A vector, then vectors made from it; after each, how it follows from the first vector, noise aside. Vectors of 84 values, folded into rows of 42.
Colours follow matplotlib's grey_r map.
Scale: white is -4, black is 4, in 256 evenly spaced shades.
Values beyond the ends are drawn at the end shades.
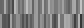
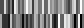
scaled up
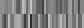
wrapped around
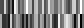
scaled up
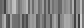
sign-scrambled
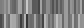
wrapped around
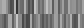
wrapped around
